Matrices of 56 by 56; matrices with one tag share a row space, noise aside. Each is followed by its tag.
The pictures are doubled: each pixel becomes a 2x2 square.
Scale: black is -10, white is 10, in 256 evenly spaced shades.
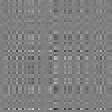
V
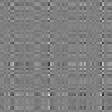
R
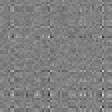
R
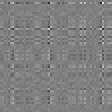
R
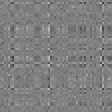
R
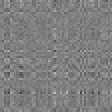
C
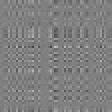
V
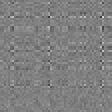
R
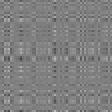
C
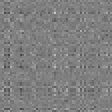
C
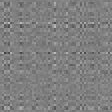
C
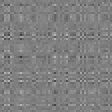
C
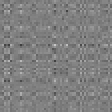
C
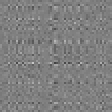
V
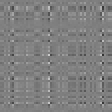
R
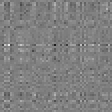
C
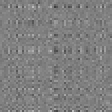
V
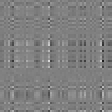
R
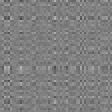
C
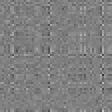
R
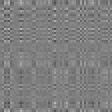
C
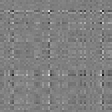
R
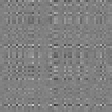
V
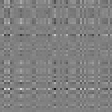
C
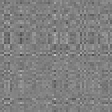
C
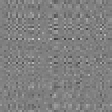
V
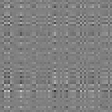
C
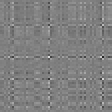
R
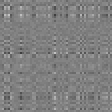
C
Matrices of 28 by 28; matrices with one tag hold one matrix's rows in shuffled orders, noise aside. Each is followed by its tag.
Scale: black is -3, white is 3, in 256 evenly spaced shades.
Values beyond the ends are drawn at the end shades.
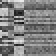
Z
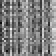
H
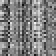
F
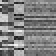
Z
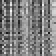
H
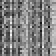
H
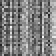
H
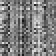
F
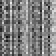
H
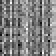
H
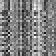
F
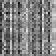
H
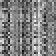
F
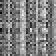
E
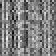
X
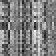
F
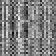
X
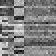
Z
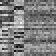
Z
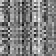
F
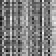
H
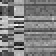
Z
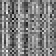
X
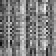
E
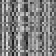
X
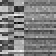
Z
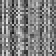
X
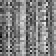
E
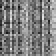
H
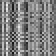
X
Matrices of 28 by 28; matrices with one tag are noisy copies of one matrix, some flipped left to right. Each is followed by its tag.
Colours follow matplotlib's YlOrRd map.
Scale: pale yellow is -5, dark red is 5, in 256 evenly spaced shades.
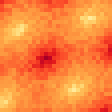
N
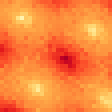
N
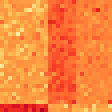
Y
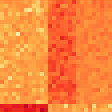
Y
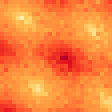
N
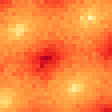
N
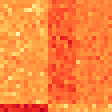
Y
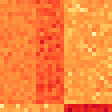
Y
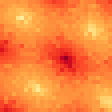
N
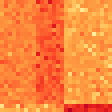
Y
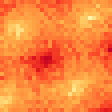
N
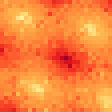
N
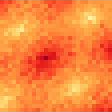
N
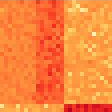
Y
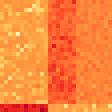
Y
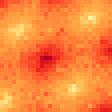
N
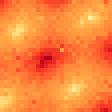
N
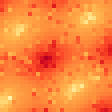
N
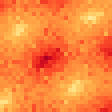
N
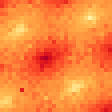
N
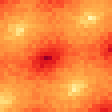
N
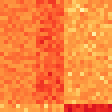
Y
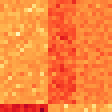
Y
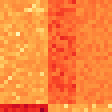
Y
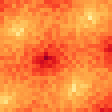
N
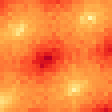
N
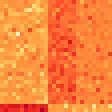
Y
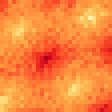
N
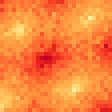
N
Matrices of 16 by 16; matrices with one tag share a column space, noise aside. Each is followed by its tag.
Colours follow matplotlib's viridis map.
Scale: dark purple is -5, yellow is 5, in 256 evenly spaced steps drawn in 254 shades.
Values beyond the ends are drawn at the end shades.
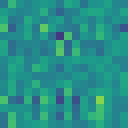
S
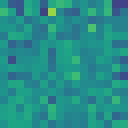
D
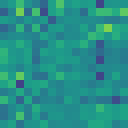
D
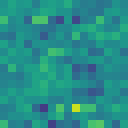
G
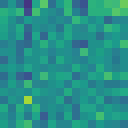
D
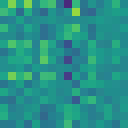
D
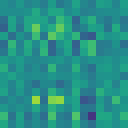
S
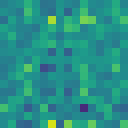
G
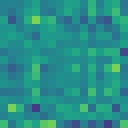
G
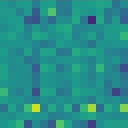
G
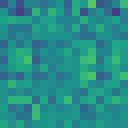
D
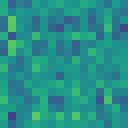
S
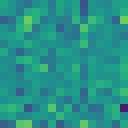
G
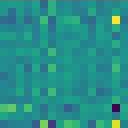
G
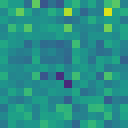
D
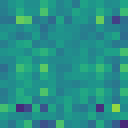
G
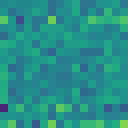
G
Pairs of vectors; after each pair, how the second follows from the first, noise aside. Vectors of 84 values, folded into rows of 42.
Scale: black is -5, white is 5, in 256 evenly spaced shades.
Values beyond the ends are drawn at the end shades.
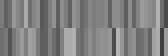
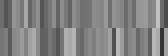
copied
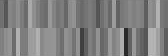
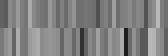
copied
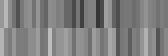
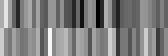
scaled up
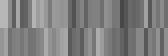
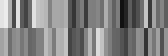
scaled up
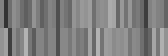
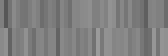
shrunk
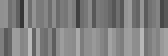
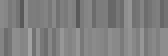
shrunk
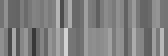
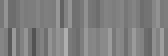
shrunk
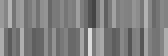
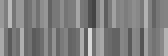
copied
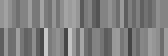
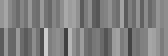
copied
